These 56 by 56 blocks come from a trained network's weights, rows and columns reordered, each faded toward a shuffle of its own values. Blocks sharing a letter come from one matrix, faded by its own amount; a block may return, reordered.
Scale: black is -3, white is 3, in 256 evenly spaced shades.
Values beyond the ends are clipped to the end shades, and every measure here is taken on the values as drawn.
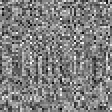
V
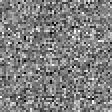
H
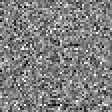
H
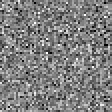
H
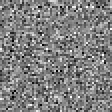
H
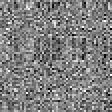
V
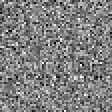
H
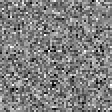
H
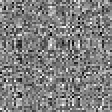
V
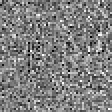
H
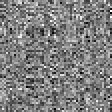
V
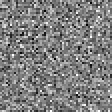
H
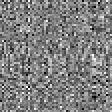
V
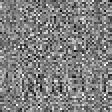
V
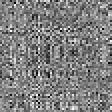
V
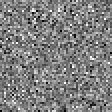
H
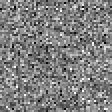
H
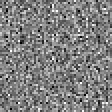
H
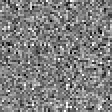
H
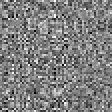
V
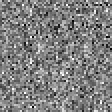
H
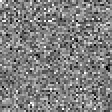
H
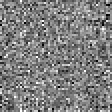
H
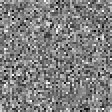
H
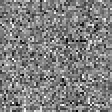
H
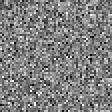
H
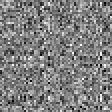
V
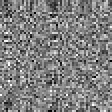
V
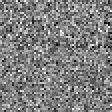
H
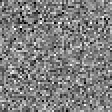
H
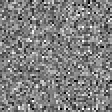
H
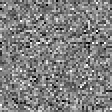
H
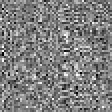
V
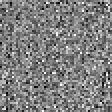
H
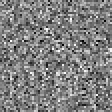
H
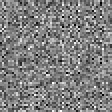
V
